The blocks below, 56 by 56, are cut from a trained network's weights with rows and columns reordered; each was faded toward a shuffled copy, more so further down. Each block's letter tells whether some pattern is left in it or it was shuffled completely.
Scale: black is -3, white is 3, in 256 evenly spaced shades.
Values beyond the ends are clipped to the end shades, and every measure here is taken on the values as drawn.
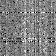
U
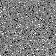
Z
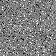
Z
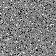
Z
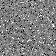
Z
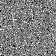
Z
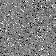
Z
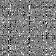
U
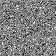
Z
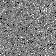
Z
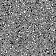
Z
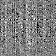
U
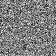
Z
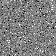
Z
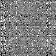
U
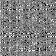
U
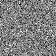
Z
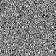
U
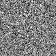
Z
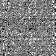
U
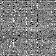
U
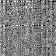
U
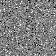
Z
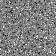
Z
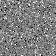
Z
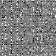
U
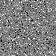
Z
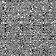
U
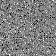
Z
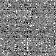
U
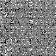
U
